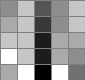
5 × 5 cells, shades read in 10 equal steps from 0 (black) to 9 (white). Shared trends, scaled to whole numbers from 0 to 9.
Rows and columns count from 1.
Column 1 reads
5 6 7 9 6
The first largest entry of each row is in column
2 2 1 1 2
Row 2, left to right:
6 7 2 5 7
